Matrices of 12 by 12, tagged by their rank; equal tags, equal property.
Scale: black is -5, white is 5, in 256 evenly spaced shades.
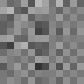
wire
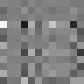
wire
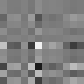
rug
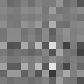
wire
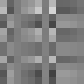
rug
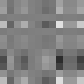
rug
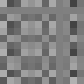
rug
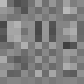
wire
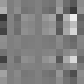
rug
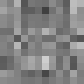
wire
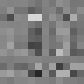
wire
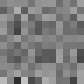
wire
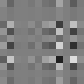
rug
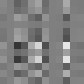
rug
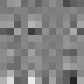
wire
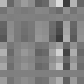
rug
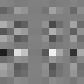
rug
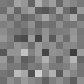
wire
